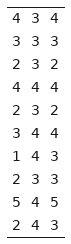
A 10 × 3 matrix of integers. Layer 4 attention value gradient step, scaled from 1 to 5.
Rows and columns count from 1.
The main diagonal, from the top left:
4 3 2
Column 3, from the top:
4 3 2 4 2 4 3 3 5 3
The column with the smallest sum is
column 1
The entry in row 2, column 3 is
3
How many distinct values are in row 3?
2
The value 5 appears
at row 9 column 1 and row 9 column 3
